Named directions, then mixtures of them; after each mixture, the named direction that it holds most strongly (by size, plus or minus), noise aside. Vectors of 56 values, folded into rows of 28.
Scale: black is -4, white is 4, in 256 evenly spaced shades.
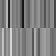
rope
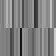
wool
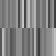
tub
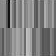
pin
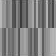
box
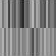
rope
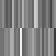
wool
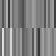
rope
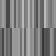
pin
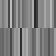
wool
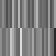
wool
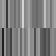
rope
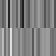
rope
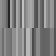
pin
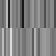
rope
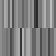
wool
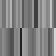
wool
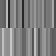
rope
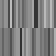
wool
